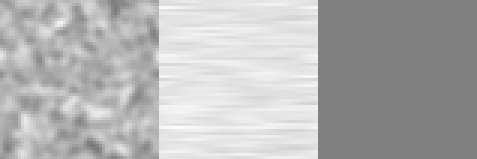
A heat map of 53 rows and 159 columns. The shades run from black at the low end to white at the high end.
The table splits into one row of 3 panels. Panel 1,1: high, blotchy. Panel 1,2: very high, streaked across, faint in contrast. Panel 1,3: middling, flat.
